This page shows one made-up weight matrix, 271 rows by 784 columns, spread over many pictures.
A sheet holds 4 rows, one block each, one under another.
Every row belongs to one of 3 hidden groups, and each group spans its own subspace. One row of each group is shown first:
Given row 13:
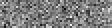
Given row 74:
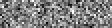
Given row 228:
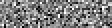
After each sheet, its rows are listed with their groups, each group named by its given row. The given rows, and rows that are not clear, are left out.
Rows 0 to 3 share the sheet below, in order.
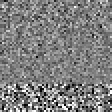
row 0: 74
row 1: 74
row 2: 74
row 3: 74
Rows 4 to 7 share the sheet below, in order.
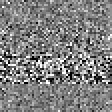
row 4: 74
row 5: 13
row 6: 228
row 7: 13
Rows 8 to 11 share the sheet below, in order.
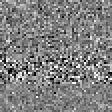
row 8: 228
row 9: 228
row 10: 13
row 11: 13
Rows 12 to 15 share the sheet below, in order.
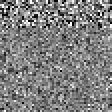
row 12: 74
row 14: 13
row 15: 228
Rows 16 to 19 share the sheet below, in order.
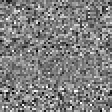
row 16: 228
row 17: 228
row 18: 228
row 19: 74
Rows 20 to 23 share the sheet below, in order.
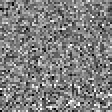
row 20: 74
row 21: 228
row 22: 228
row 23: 228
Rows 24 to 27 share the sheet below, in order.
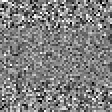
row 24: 74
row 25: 13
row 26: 13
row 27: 74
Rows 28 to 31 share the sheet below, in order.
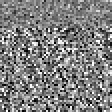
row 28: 228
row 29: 74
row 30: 74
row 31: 74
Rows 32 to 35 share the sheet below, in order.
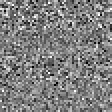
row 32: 74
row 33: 228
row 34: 228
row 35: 74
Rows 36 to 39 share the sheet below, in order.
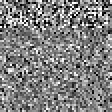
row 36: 228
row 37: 228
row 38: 13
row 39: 74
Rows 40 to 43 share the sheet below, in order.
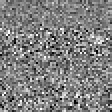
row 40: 13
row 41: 228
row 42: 228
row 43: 13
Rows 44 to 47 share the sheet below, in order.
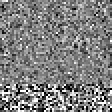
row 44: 74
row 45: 13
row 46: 74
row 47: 74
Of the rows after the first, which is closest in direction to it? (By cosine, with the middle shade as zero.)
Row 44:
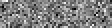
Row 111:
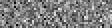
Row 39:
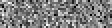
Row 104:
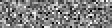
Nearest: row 39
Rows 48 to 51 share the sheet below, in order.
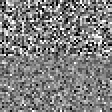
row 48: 13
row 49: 228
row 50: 74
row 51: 74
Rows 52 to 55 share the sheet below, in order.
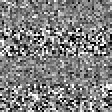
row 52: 74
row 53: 74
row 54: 228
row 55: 228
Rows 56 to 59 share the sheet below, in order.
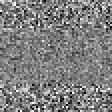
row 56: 228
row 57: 228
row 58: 228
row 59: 228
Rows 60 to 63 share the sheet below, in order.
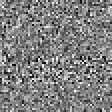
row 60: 13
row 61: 13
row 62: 13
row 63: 74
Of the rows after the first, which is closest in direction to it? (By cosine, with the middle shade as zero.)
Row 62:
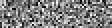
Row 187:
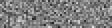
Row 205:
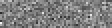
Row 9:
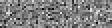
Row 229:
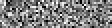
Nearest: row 229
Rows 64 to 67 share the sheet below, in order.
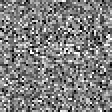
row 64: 228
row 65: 228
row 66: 74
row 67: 74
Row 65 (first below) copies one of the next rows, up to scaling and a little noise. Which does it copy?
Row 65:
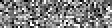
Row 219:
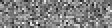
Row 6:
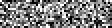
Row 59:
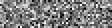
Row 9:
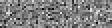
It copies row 219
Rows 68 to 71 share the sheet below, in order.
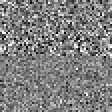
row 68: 74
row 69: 13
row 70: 228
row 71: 228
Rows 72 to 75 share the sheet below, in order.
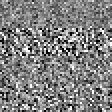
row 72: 74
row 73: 74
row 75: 74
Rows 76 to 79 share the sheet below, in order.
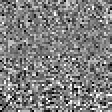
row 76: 74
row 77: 13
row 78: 13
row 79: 228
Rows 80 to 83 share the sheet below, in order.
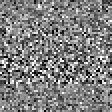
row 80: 228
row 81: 13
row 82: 74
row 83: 74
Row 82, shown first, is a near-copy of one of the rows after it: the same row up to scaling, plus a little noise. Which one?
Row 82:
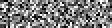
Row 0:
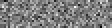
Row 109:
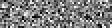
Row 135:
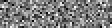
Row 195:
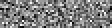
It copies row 0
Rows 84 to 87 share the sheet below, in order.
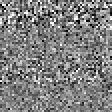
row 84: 13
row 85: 228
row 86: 228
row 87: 228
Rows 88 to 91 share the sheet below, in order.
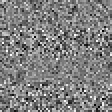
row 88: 74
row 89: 74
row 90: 13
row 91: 228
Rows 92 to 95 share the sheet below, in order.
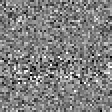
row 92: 13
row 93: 228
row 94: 228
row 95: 74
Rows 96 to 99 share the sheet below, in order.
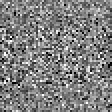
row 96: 228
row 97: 13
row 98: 13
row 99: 228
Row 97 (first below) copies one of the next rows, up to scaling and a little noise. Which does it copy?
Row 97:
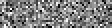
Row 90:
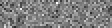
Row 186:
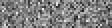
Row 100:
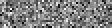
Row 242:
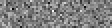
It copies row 100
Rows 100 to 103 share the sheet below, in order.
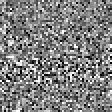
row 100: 13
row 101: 13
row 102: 228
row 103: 13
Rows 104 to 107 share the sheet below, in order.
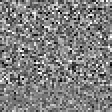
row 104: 228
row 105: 74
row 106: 74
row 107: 228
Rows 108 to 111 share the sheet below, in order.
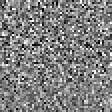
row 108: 13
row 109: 74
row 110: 74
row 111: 74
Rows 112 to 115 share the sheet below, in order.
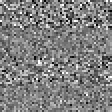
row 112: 228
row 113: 74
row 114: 228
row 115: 228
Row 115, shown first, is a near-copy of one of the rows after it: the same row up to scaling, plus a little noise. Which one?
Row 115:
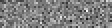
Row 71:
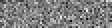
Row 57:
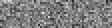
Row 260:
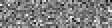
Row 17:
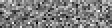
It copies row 71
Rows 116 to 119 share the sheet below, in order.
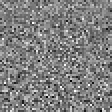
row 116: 228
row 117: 228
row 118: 13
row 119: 74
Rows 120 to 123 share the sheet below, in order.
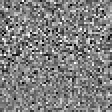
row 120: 74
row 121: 13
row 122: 74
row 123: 228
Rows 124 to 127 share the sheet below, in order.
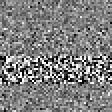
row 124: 13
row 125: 74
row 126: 13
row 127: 13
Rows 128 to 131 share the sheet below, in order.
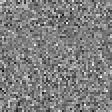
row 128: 228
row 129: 74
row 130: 74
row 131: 13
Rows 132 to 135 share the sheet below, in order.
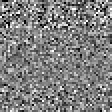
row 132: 74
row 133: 13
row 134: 13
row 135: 74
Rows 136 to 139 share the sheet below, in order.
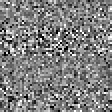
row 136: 74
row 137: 13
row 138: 13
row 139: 13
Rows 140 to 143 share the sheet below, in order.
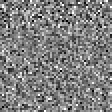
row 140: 74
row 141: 74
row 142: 13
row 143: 74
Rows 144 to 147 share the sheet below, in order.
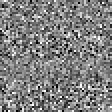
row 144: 74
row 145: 228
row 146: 228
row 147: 13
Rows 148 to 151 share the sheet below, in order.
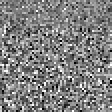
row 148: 13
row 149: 13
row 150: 74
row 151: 13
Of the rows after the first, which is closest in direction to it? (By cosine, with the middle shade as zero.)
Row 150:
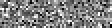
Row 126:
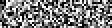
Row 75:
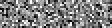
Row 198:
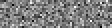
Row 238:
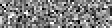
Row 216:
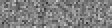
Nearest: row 216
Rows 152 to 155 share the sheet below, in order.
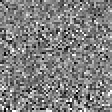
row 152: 228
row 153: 13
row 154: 74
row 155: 13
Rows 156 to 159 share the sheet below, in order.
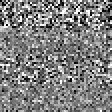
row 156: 13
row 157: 228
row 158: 74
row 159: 74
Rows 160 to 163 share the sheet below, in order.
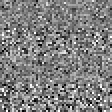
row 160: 74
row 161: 74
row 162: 228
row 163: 74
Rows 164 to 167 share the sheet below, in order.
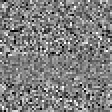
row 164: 74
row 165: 228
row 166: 13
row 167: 13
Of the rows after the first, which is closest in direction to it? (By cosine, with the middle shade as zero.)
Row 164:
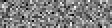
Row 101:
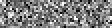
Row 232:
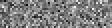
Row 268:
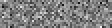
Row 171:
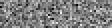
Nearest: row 232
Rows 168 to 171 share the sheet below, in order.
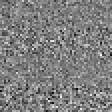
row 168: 74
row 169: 74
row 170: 13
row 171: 228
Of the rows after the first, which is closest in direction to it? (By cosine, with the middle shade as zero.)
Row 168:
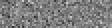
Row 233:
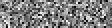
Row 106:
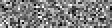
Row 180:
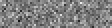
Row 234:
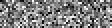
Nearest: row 180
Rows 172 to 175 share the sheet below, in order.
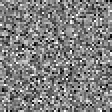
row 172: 228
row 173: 74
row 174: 228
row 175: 74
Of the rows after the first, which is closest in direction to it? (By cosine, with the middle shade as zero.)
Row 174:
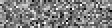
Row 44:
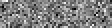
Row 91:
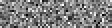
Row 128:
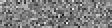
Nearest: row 128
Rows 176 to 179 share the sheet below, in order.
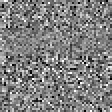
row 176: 74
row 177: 228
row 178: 13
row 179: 74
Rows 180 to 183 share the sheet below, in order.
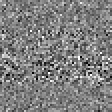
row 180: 13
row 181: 13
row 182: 228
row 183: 228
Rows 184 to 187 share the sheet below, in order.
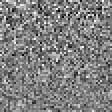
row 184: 228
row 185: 228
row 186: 13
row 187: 13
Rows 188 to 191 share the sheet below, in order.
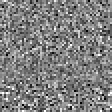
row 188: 74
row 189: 228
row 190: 228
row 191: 74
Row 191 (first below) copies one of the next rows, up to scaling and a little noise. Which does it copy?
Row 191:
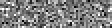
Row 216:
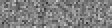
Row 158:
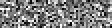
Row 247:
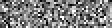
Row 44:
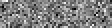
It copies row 158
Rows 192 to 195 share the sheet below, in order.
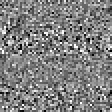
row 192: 13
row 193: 13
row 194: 13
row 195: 74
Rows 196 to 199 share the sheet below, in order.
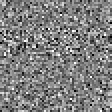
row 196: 13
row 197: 13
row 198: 74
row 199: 74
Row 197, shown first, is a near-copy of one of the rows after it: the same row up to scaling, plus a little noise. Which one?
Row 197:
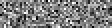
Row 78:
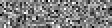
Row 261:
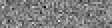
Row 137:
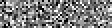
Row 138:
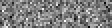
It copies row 78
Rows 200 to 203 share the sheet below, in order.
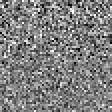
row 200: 74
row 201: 13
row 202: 74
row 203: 13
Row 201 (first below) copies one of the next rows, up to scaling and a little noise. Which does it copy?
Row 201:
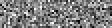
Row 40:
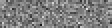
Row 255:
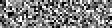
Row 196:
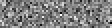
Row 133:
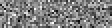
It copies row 133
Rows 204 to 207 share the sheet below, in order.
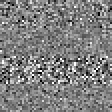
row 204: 74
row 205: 228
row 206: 74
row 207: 13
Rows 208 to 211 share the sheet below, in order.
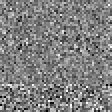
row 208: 13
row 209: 13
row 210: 74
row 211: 228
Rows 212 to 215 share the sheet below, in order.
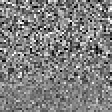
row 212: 74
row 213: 228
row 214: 13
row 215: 228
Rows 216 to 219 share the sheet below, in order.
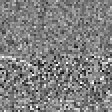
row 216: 74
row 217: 13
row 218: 228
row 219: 228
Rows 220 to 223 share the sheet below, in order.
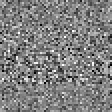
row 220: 13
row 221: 13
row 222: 74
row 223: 74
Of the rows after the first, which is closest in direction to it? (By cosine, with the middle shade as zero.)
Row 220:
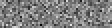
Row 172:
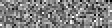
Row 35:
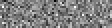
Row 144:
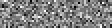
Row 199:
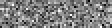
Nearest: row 35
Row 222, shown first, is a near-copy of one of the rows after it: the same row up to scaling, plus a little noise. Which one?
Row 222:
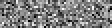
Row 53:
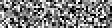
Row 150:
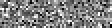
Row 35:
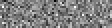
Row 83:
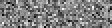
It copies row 83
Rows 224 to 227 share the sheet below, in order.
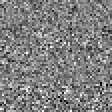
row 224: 74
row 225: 228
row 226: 74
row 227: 228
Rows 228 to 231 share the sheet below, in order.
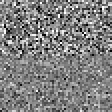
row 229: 13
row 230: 228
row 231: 228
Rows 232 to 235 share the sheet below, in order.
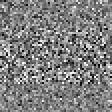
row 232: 74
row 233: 74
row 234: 228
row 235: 13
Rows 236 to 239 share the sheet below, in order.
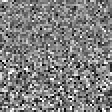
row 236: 74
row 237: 228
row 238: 13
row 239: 74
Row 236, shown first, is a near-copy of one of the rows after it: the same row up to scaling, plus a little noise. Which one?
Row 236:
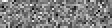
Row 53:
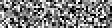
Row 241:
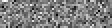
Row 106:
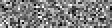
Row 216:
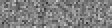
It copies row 241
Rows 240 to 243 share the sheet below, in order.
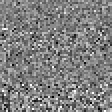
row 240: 228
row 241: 74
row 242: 13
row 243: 74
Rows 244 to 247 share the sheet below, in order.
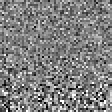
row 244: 228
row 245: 228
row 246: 13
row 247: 74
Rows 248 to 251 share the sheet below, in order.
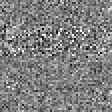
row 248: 13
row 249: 13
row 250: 228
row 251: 74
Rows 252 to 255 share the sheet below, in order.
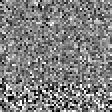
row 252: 228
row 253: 13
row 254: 13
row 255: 13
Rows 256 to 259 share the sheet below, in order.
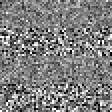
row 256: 228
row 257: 74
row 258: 74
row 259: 228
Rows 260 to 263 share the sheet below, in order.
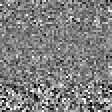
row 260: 228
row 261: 13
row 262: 228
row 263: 228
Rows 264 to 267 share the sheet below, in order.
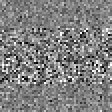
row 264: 13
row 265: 228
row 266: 74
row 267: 74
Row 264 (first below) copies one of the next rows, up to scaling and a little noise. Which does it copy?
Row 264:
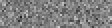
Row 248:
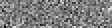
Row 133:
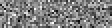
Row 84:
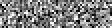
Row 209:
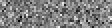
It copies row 209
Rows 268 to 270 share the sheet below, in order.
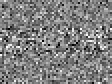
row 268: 74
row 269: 228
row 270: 228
